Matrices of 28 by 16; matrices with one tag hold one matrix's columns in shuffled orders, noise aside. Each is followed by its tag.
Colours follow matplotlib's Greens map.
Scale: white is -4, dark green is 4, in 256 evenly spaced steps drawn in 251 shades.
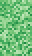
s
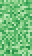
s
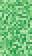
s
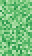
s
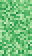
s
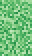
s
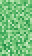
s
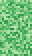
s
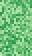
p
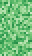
p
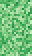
p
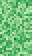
p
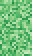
s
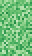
s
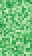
p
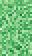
s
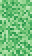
s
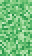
s
